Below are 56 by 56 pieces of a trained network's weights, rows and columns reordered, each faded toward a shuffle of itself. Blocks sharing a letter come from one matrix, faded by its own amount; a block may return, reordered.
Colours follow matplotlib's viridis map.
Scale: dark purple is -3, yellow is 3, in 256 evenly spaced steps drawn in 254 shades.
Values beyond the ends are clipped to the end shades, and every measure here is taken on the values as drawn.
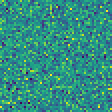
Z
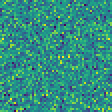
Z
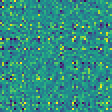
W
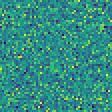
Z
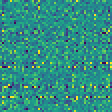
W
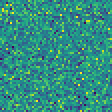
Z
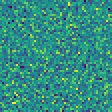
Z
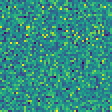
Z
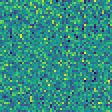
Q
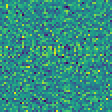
Q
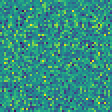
Q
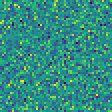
Z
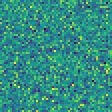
Z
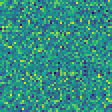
Q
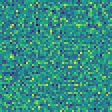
Q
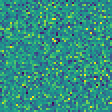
Z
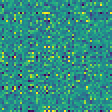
W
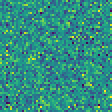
Q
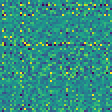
W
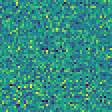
Q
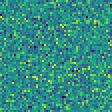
Z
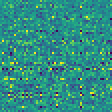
W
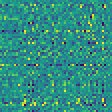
W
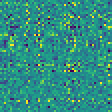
W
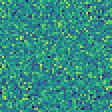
Z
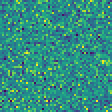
Z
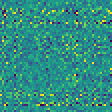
W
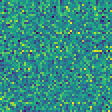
Q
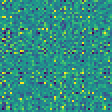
W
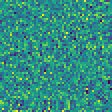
Q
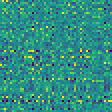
W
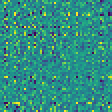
W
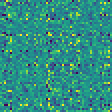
W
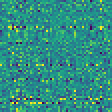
W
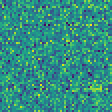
Q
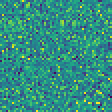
Q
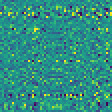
W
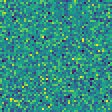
Z
